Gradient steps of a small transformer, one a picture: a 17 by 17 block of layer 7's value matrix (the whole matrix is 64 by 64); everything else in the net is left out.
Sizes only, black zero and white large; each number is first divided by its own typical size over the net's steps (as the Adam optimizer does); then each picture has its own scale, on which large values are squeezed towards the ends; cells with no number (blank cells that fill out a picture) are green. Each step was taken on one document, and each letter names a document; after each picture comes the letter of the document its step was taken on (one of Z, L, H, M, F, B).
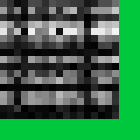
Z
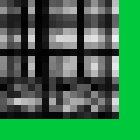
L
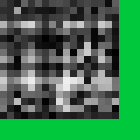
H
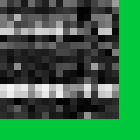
H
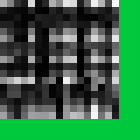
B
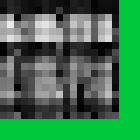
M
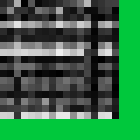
H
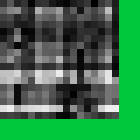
H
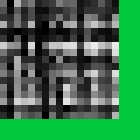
L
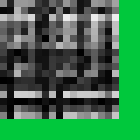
L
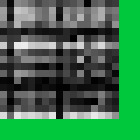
L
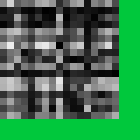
M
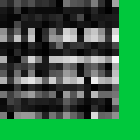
B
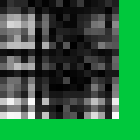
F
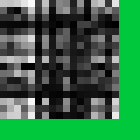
F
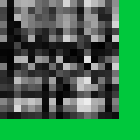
L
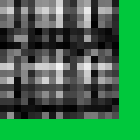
M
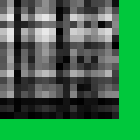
M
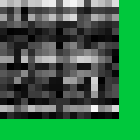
Z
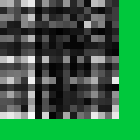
F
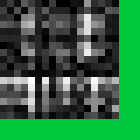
F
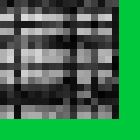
H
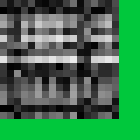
Z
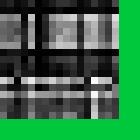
B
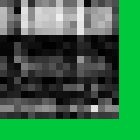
Z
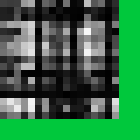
F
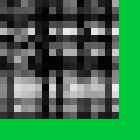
L
